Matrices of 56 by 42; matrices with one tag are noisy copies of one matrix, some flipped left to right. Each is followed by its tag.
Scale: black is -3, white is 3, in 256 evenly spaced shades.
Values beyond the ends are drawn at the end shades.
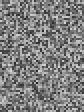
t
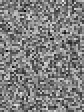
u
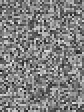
t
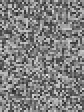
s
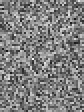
u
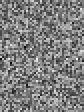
s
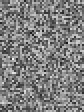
t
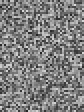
t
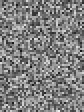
s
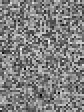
t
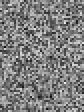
t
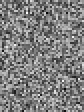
s
